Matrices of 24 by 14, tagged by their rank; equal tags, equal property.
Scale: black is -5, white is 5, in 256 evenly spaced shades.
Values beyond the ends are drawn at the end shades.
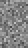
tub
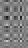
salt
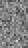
tub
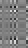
salt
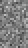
tub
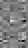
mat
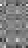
mat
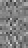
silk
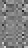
silk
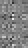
silk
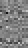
silk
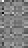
mat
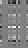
salt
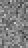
tub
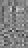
silk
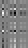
salt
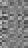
mat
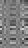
mat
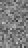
tub
